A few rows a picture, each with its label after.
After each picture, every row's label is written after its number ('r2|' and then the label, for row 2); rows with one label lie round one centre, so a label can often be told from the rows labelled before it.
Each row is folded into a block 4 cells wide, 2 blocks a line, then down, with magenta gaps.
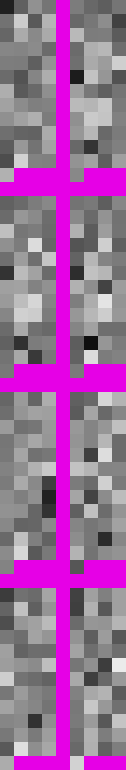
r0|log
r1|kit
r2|kit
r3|kit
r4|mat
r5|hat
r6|log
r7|log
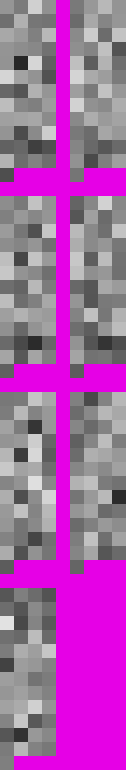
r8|hat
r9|hat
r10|hat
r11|hat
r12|hat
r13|mat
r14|kit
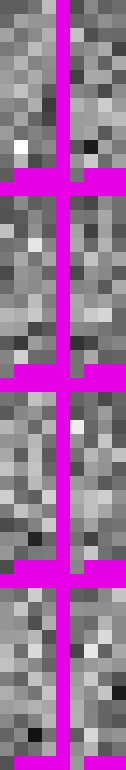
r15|mat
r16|kit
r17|kit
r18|kit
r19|hat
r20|kit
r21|hat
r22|mat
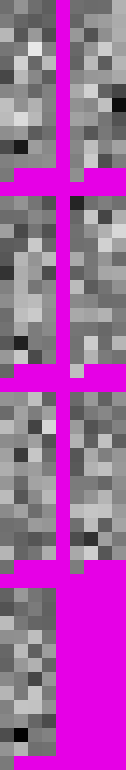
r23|kit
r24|mat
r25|kit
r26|log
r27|hat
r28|kit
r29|kit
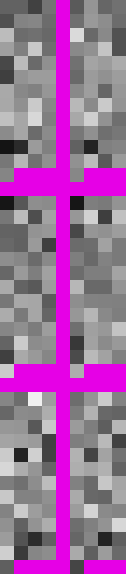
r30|kit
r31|kit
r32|log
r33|log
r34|hat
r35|hat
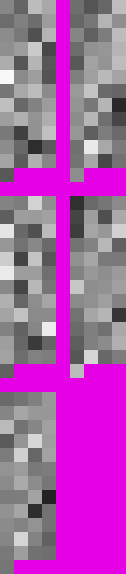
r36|hat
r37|mat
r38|hat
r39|log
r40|mat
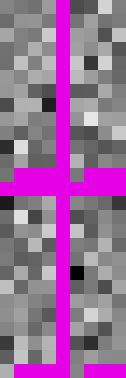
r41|mat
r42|hat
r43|log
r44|kit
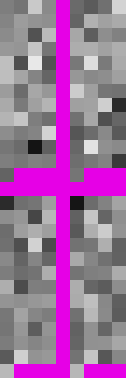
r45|hat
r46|mat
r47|log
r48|log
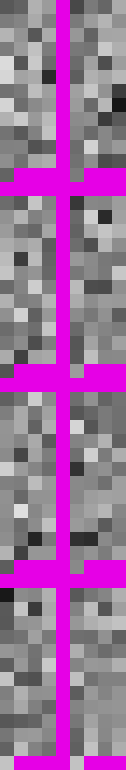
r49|hat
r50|mat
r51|hat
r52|log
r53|hat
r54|kit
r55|log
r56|log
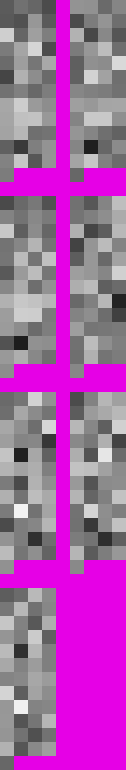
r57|kit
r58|kit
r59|kit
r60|mat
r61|hat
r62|hat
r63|hat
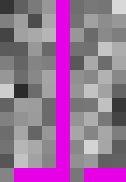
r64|log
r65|mat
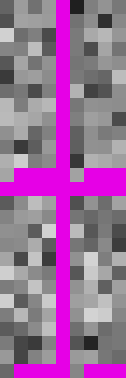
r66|kit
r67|log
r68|hat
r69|kit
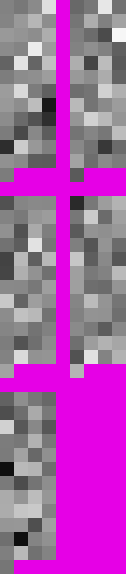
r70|mat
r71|hat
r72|kit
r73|log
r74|kit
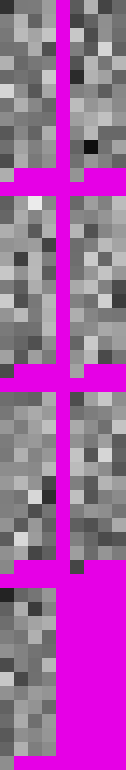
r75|log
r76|kit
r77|hat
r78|mat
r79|mat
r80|hat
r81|log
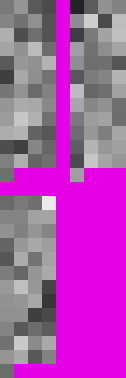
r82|kit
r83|log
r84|mat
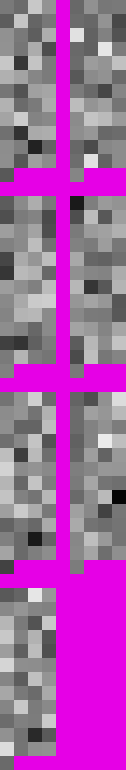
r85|hat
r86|kit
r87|kit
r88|log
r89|hat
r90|mat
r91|hat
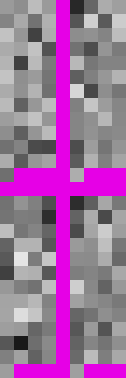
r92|hat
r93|log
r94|kit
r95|log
